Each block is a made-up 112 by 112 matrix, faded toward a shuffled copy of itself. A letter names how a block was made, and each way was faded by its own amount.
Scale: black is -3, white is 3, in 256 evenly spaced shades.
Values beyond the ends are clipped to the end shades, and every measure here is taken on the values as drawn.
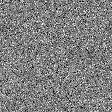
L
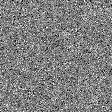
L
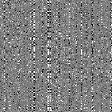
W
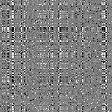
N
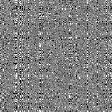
W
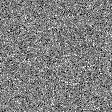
L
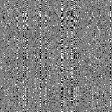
W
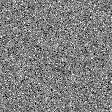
L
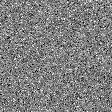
L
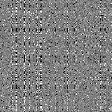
W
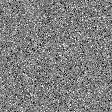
L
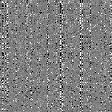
W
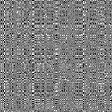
N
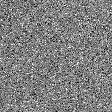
L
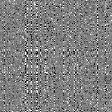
W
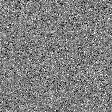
L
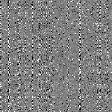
W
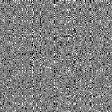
W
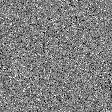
L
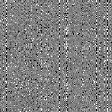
W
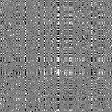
N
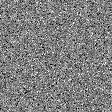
L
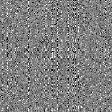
W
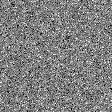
L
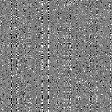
W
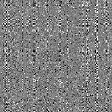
W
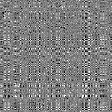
N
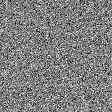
L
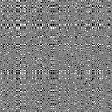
N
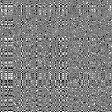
N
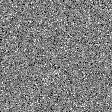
L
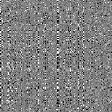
W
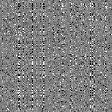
W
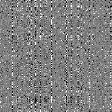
W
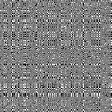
N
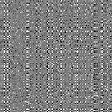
N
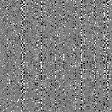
W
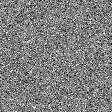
L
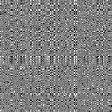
N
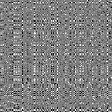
N
